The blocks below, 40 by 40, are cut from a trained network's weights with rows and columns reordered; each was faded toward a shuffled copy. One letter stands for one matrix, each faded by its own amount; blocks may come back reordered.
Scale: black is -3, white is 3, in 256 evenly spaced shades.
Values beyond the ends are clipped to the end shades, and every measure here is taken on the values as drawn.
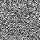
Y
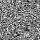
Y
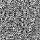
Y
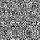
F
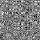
F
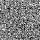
Y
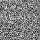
Y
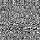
F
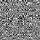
F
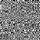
F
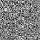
Y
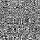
F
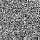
Y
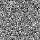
Y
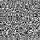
F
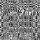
F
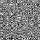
F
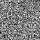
Y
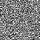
Y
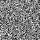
Y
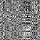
F
